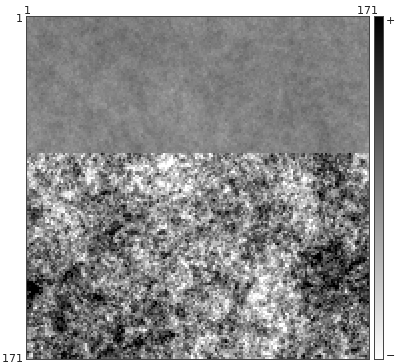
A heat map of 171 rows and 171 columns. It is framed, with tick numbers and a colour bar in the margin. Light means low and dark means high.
There is no overall slope. The texture is blotchy. The ninth with the lowest average is the centre. The top part is calmer, up to a seam about 40% of the way down. Neither half mirrors the other. The bottom left is the ninth with the highest average. No regular stripes run through it. No row or column stands out.
